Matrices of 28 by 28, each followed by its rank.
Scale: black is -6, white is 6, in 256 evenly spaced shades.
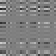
one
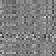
three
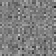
five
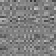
three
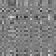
three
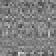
five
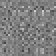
five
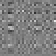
three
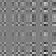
one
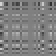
one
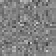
five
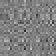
three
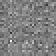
five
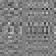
three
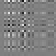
one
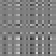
one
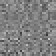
five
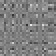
three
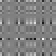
one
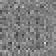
five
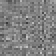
five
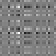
one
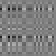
one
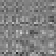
three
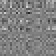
three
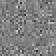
five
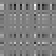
one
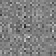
five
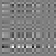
one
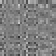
three
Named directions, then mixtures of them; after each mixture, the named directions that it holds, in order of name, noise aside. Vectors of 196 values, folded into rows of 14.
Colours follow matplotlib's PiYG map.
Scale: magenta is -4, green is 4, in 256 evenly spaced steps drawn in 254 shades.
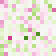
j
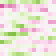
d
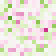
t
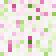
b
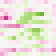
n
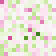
j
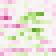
n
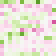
d, j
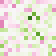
b, j, n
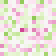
d, j, t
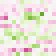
d, n, t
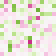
b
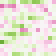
d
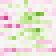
n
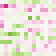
d, j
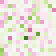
j, t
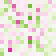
b, t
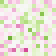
j, n, t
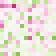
b, d, j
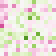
d, j, n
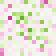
j, n, t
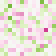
t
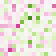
b, n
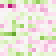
d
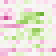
n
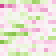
d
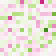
b, t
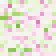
n, t
